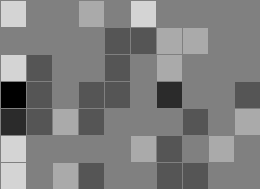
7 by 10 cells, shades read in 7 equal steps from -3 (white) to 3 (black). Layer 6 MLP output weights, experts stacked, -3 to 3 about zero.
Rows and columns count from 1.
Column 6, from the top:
-2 1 0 0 0 -1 0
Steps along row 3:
up down same up down down up same same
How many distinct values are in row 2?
3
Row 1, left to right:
-2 0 0 -1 0 -2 0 0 0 0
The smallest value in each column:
-2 0 -1 -1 0 -2 -1 -1 -1 -1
